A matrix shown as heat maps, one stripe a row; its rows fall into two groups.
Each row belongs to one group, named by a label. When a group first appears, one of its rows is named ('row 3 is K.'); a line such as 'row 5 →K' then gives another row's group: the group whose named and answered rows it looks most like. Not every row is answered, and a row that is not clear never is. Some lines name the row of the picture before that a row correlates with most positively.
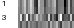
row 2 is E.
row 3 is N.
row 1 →E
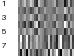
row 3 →E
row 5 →E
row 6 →N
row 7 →N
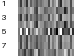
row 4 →E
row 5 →N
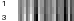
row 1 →E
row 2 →E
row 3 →E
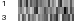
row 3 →N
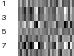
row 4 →E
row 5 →N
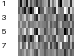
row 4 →N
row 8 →E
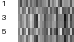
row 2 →N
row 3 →E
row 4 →E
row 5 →N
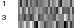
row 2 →N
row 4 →E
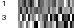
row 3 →N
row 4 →E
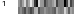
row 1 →E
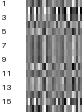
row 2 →N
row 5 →E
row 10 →E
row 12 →E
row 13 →E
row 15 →N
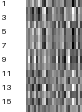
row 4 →N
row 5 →E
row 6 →E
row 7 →E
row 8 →N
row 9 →N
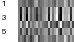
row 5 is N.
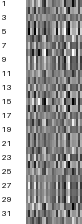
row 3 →N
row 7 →N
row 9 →N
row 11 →E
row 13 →N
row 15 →E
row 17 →N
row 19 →N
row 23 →N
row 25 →E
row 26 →N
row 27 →N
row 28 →N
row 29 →N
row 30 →E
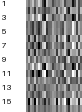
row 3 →E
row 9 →N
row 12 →N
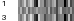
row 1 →E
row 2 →N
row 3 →E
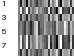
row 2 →N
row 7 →N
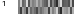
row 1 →N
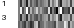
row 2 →N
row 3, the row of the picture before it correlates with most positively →2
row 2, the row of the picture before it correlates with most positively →1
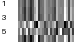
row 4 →E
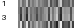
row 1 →N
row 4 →N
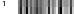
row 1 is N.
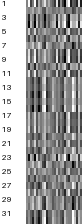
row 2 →E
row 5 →N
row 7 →E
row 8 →N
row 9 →N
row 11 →N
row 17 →N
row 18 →N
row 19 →N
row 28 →N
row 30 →E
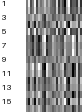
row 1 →N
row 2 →N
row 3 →E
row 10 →E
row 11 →E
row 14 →E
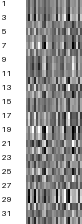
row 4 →E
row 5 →N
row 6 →E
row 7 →E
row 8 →N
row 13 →N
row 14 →E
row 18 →N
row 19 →E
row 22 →E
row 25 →E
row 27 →N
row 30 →N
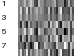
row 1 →E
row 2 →N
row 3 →N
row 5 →E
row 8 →N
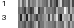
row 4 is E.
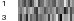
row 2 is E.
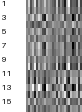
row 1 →N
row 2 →N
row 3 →E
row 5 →E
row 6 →N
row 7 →E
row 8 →E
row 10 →N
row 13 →E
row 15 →N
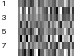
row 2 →N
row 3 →N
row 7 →N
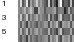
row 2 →E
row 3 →N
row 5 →N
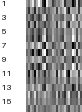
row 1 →E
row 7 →E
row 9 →E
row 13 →E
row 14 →N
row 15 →N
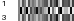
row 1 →N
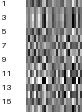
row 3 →E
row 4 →E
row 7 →N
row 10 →E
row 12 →E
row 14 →N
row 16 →E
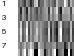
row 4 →N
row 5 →N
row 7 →E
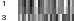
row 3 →N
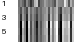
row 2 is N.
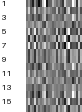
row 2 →N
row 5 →N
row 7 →N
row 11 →N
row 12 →E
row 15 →N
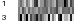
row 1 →E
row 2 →N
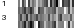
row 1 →N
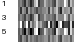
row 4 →N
